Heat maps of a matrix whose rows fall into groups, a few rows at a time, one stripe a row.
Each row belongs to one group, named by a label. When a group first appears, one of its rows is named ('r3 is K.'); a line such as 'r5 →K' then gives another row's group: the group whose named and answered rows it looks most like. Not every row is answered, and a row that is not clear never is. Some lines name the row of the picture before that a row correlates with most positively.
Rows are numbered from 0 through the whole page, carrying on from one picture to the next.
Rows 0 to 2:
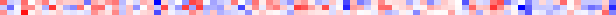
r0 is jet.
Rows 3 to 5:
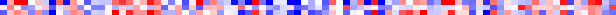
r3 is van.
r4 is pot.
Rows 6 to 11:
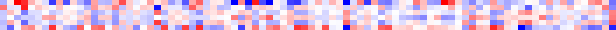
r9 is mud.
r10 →pot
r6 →van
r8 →pot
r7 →jet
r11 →jet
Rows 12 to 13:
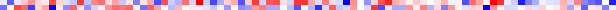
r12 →jet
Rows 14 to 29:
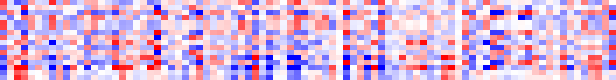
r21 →jet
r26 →pot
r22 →van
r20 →pot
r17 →jet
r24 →jet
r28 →van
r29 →van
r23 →pot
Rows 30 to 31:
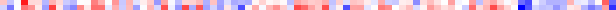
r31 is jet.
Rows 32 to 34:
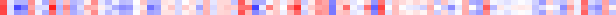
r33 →mud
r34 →mud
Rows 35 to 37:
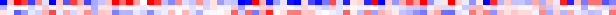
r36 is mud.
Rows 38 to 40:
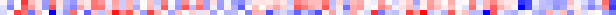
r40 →van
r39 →jet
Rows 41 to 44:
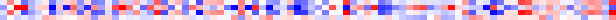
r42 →van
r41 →pot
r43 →pot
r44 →mud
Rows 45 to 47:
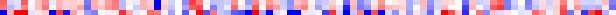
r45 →jet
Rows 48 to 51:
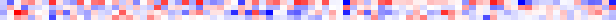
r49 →pot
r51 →van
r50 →van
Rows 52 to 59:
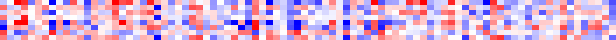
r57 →van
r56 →van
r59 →jet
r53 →jet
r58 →mud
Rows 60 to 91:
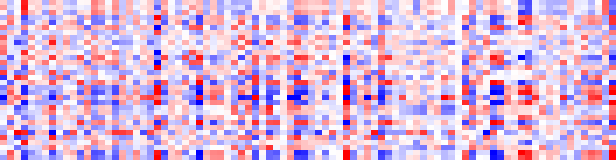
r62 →jet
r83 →pot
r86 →van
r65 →jet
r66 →pot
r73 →pot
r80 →pot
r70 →jet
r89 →mud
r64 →pot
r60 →jet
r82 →mud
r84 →jet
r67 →mud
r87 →mud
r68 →mud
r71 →jet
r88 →jet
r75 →van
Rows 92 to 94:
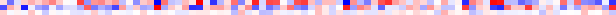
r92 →jet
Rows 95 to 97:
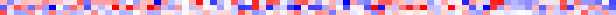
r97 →mud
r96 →van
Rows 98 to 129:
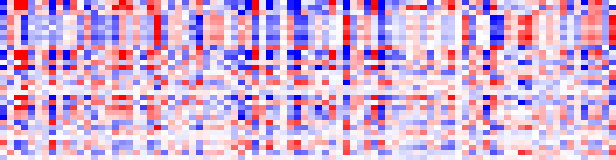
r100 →van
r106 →pot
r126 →mud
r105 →pot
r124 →van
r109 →van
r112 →mud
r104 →pot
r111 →van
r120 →van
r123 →pot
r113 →pot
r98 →van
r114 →jet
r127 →mud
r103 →pot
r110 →jet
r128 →pot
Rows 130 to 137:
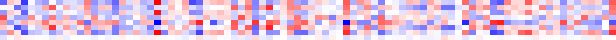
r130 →pot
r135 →mud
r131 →mud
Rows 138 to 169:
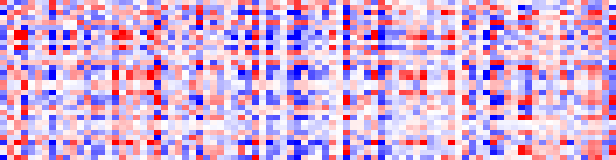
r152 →van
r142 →jet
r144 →van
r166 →van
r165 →jet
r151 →pot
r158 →pot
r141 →pot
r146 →pot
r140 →van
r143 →pot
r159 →jet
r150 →jet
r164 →pot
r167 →pot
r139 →jet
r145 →van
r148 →mud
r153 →van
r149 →pot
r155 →jet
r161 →pot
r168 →pot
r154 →jet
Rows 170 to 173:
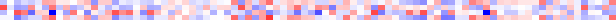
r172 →van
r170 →mud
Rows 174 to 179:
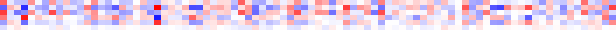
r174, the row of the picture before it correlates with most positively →171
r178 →pot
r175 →pot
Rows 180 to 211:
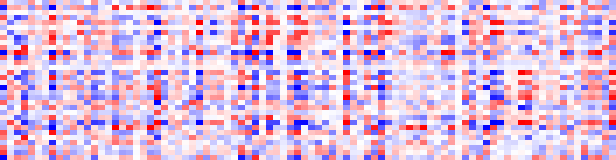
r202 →pot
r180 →mud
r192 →van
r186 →jet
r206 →mud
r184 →jet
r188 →mud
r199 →pot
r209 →mud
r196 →pot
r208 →van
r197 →van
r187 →mud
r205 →van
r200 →jet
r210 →mud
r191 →mud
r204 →pot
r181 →van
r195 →mud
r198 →pot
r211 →van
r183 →mud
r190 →van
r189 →jet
